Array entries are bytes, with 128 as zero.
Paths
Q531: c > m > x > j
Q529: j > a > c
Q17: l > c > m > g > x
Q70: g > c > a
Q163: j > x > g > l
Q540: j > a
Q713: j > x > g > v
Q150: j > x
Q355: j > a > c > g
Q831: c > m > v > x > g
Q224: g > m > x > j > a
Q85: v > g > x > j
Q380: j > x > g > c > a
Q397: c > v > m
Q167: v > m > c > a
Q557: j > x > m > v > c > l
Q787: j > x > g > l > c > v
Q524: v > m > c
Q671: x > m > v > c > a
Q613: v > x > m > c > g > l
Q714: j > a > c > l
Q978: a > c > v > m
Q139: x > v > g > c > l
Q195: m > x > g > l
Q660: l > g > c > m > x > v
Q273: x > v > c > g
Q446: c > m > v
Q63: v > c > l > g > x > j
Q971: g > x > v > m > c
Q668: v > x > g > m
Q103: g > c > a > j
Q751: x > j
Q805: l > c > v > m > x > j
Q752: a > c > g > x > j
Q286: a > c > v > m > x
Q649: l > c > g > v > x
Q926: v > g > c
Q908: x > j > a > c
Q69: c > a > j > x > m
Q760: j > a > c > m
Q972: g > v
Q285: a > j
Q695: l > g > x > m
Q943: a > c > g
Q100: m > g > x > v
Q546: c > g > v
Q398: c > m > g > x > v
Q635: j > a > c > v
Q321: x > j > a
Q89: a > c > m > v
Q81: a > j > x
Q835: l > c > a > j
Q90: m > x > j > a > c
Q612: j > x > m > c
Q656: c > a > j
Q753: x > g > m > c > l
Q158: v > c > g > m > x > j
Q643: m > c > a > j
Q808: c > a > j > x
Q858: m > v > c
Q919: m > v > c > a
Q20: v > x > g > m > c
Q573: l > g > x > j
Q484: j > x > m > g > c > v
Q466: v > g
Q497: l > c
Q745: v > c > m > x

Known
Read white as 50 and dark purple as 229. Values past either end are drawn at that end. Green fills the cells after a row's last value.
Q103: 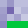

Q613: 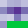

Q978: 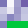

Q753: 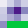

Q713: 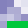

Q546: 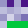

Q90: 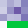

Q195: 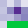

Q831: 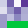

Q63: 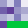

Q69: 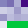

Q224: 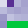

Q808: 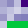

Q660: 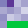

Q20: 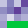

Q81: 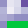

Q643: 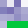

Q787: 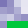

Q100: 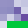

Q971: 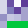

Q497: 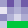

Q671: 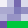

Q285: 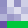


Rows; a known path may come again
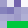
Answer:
Q643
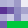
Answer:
Q85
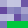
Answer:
Q745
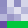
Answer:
Q285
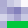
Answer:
Q163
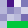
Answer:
Q972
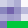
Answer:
Q751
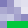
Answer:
Q787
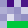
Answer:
Q398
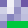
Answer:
Q978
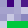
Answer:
Q446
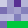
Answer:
Q167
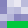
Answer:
Q150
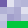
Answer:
Q760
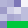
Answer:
Q540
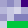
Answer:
Q808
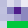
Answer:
Q195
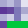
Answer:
Q158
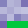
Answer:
Q17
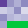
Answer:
Q695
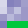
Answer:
Q70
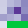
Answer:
Q858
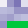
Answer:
Q321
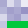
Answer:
Q714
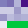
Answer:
Q69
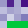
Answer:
Q546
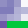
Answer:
Q805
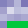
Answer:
Q89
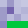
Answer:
Q103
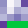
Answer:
Q286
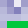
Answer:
Q612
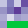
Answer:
Q20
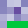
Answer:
Q668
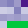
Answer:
Q397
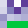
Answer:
Q971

